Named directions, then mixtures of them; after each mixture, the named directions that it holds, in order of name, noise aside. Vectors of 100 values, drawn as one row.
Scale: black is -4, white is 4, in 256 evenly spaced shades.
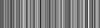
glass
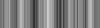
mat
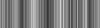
mat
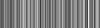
glass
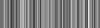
glass, mat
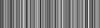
glass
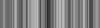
glass, mat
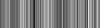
glass, mat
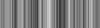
glass, mat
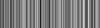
glass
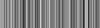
glass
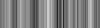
mat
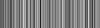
glass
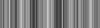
mat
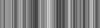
glass, mat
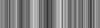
mat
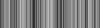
glass, mat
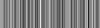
glass
